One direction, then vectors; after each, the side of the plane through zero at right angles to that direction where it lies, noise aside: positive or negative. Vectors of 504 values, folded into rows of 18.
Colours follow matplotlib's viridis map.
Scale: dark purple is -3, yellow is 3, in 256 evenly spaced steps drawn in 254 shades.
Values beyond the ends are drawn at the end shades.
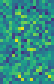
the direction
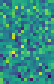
negative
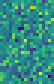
negative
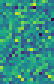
positive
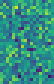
negative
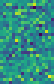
positive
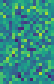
negative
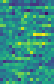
positive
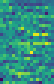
positive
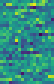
positive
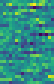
positive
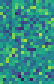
negative
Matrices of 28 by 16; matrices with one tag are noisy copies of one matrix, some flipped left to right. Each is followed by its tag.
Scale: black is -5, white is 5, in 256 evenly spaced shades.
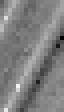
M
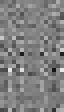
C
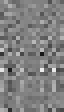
C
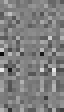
C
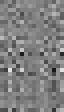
C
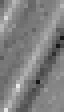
M
